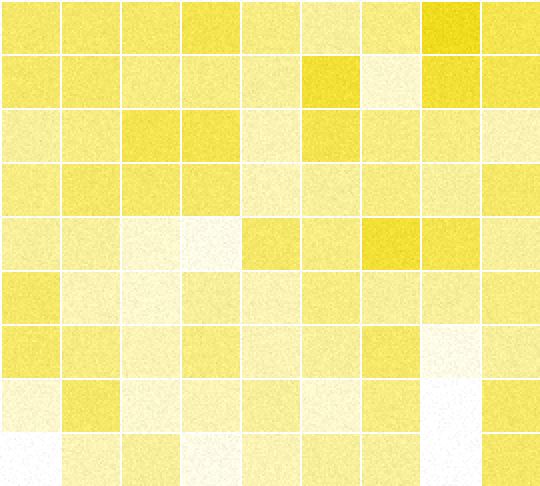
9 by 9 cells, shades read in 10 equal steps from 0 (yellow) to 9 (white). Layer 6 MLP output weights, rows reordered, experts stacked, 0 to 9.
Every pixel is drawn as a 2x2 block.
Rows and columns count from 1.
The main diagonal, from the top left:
3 3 2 3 3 4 3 9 3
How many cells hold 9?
3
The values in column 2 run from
3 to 6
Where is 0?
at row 1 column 8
